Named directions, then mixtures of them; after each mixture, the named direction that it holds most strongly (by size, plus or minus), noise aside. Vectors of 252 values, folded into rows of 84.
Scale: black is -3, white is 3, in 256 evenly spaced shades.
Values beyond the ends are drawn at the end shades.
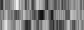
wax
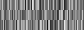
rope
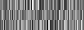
rope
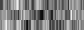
wax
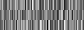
rope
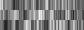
wax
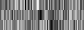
rope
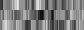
wax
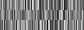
rope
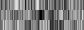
wax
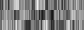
wax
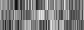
wax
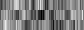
wax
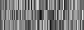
rope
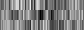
wax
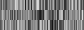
rope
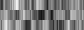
wax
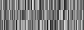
rope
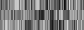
wax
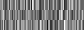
rope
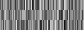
rope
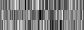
rope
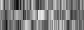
wax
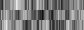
wax
